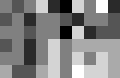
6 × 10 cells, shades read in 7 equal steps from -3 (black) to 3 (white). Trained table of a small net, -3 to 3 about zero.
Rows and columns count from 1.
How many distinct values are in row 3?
5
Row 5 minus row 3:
0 0 -1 0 2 3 0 2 3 2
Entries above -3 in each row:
9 10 9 10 10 10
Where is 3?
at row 1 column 9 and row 6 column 7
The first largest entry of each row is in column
9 2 7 5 5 7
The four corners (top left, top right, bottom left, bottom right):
0 -2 1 1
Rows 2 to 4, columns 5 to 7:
0 -1 -2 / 0 -3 2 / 2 0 1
